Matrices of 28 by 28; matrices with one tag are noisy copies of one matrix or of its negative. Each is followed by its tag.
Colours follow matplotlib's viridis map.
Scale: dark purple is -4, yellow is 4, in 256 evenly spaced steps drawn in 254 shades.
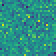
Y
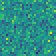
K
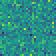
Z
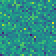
Z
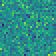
Y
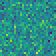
K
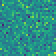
Y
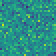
Y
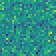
K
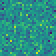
K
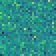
Z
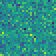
Z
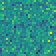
K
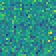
K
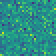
Z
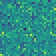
Z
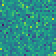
Y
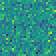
K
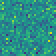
K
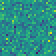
K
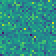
Z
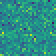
Z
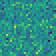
K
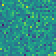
Y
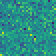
Z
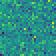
Z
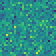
K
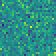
Y
